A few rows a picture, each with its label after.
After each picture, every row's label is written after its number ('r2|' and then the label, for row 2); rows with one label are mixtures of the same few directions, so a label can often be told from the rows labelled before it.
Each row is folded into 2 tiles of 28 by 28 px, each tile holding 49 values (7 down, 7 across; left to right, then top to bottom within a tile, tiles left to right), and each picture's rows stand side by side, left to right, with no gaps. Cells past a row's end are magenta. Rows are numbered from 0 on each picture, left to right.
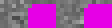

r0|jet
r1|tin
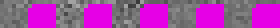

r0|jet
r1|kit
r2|jet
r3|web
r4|jet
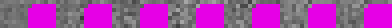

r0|web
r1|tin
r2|jet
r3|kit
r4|jet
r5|jet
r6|jet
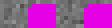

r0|web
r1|tin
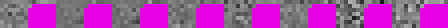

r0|kit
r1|tin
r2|tin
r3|kit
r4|jet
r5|web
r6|kit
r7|jet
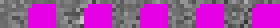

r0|jet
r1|tin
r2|tin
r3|kit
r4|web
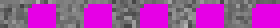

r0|web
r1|jet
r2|jet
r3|jet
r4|jet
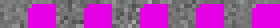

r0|jet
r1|tin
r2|web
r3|jet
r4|kit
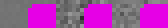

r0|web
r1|tin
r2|kit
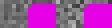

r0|jet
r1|jet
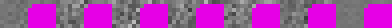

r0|web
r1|jet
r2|web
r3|tin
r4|kit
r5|tin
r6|kit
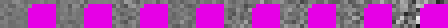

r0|kit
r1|jet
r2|kit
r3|kit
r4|web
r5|web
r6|kit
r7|tin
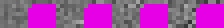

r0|jet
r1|tin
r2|jet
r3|web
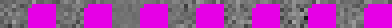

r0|kit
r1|web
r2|web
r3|web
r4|tin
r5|tin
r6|jet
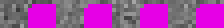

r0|jet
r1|tin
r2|jet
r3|web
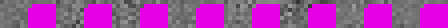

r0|jet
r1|web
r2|kit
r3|tin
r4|jet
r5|kit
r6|web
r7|kit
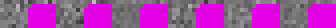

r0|web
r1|tin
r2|web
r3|web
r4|jet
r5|web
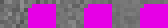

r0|web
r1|jet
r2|jet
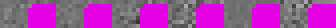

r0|web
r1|kit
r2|tin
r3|web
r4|jet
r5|jet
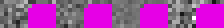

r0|jet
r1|kit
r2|kit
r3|tin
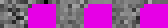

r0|kit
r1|jet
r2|tin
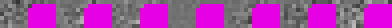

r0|kit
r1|tin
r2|tin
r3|jet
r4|tin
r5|jet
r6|jet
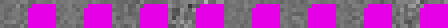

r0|web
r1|tin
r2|jet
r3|web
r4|web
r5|jet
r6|kit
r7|jet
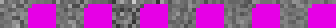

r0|jet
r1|jet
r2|web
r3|web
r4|jet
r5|kit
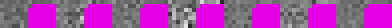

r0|jet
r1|tin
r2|jet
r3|jet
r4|tin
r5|kit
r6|jet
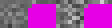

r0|kit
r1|kit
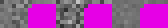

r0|jet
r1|web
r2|kit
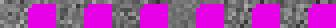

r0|web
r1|web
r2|kit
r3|jet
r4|web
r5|web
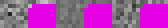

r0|kit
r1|web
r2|web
